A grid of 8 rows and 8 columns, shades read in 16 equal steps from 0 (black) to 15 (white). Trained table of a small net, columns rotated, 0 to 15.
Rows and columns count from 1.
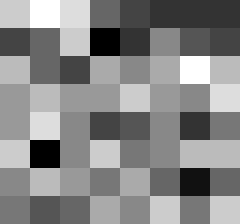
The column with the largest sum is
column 1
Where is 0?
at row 2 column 4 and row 6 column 2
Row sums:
59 42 75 80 57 69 58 67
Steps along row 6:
down up up down up up same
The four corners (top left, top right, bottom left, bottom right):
12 3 7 12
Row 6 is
12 0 8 12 7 8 11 11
